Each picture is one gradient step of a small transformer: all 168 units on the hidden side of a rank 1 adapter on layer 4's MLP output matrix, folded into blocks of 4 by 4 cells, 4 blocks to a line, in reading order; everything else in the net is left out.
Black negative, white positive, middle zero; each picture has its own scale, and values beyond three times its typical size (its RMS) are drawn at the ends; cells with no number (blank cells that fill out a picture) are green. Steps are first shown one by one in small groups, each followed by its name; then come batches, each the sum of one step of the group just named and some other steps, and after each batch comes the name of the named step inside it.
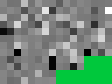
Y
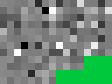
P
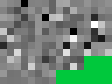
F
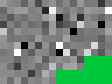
P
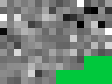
P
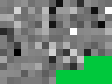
Y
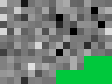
F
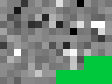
F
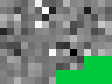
F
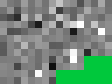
Y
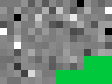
Y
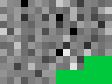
F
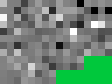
F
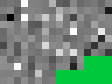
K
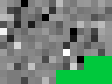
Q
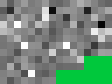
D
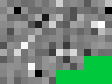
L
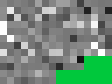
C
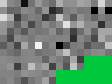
Q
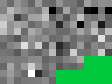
L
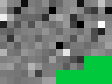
Q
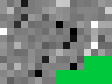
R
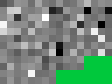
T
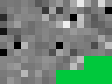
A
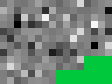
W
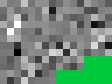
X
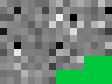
A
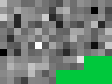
W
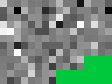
X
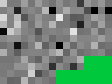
X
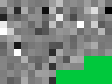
X
